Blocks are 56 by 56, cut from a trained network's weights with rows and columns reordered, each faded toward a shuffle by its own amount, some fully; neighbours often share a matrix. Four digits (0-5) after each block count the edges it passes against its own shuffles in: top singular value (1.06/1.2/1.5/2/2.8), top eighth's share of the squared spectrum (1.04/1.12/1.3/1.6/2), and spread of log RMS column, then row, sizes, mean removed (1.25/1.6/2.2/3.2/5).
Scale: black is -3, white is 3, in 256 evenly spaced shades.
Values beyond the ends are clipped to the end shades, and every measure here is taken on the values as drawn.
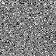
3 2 0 1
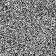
2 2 0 0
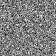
2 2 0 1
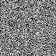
0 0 0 0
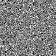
2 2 1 0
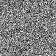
2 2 0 0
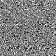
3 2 0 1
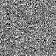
3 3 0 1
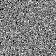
2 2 0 0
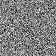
1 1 0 0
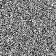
0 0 0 0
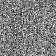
1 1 0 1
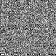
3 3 0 1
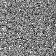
2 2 0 1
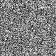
2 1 0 0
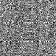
3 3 0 1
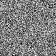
0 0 0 0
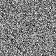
0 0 0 0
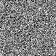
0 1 0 0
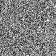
1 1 0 0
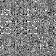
3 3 0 2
